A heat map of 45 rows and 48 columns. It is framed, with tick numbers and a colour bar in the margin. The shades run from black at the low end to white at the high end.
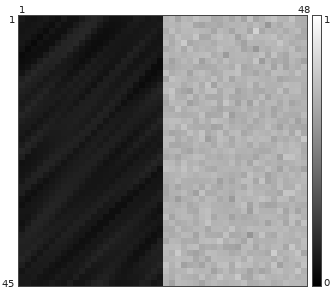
It is made of 1 by 2 panels. Panel 1,1: very low, slanting up to the right, faint in contrast. Panel 1,2: high, fine-grained, faint in contrast.
